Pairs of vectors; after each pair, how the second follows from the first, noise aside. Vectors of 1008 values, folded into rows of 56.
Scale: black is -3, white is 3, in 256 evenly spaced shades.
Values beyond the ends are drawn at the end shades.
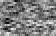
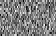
shuffled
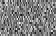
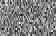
copied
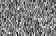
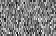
copied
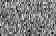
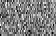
copied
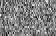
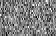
copied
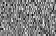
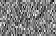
shuffled
